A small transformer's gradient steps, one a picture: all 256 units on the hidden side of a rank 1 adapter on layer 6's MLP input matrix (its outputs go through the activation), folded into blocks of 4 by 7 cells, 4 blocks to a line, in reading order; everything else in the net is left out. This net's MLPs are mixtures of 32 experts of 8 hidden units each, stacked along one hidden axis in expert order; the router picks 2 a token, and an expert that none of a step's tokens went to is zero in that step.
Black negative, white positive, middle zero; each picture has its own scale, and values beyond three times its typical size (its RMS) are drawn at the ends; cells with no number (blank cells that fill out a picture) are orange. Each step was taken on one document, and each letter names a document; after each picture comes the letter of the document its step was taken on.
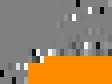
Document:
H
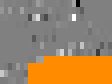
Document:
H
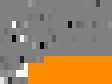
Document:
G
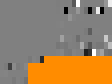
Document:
H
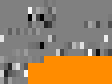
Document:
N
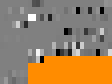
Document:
H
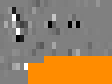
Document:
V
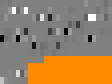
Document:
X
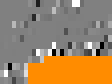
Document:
H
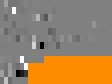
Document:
G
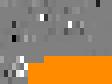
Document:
G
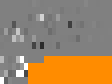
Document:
G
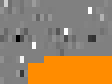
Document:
X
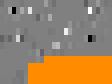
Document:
X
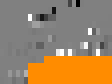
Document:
N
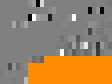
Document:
H
